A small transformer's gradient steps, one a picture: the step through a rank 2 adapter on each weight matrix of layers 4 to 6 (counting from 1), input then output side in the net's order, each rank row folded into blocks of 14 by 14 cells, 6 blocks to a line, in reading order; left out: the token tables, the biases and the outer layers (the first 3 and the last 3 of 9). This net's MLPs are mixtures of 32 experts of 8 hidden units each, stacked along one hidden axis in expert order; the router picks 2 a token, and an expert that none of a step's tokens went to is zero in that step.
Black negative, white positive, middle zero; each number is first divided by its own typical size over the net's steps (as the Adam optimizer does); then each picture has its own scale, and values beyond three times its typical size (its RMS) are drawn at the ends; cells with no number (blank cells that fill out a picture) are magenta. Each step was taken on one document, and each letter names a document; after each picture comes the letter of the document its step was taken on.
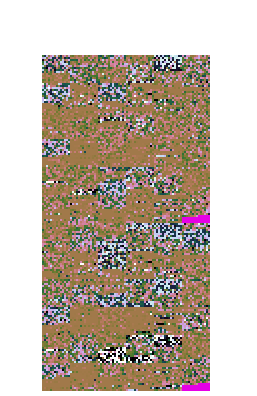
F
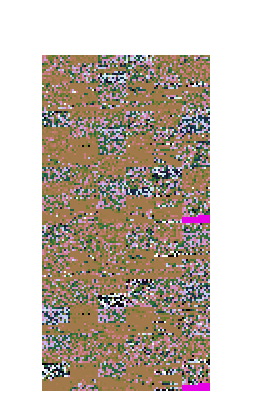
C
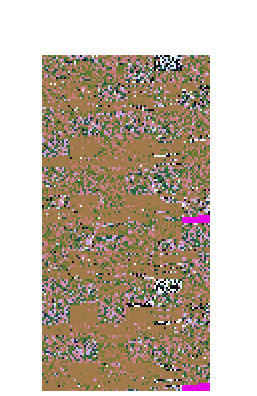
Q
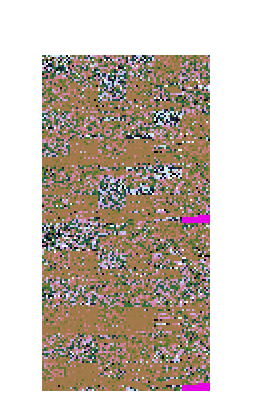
F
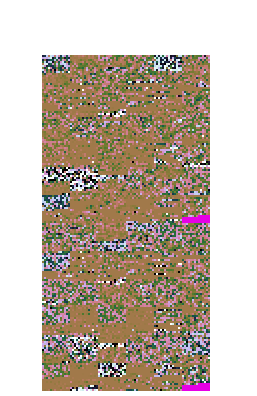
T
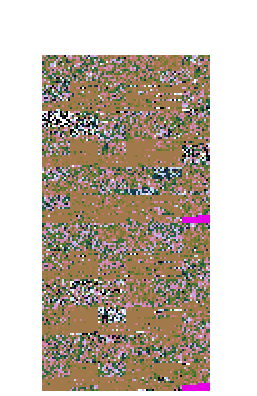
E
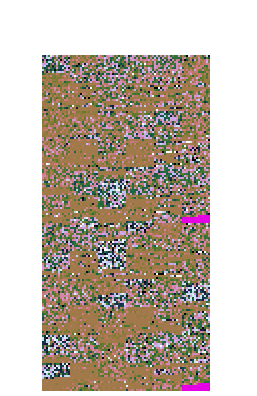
T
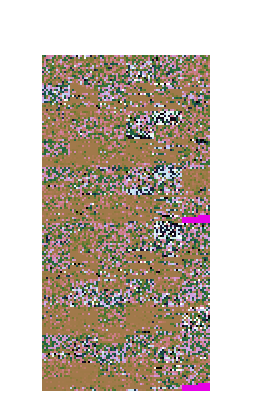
F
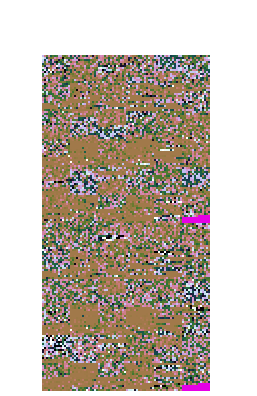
F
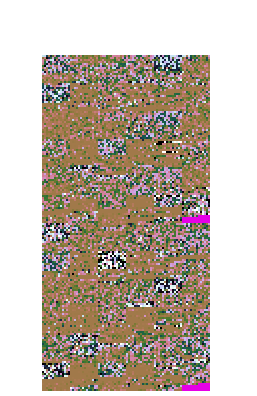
T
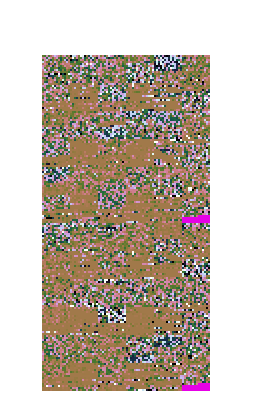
E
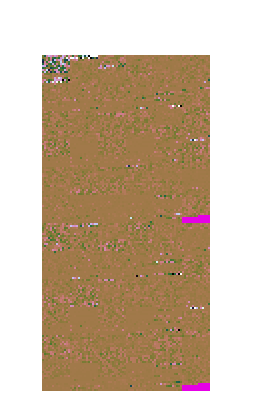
Q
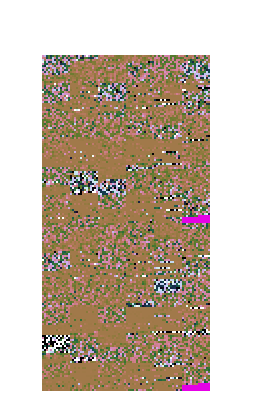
Q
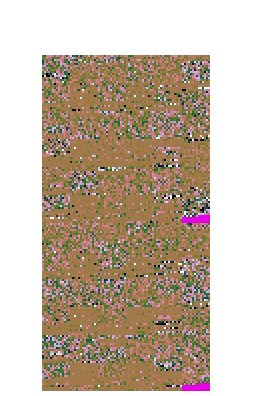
Q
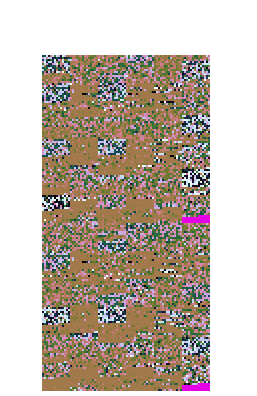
C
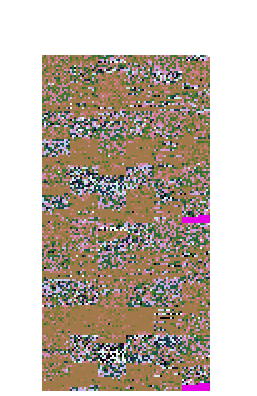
F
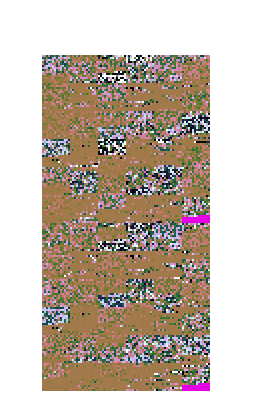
C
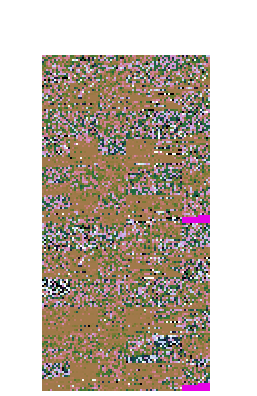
E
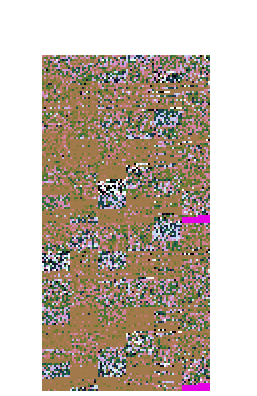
T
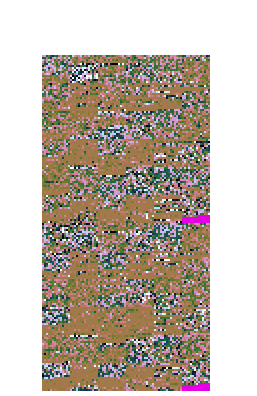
T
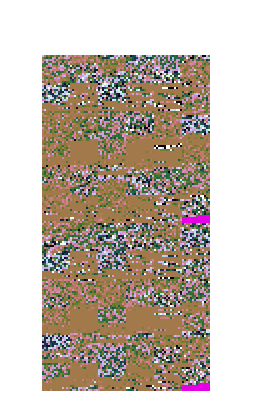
F
